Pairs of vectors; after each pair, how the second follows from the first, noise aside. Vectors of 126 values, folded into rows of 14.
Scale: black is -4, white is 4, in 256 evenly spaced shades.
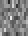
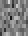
negated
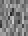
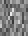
negated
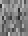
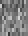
negated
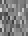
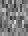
shuffled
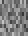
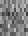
shuffled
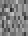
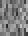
shuffled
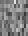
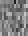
negated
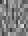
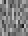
negated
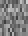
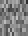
negated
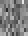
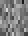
negated
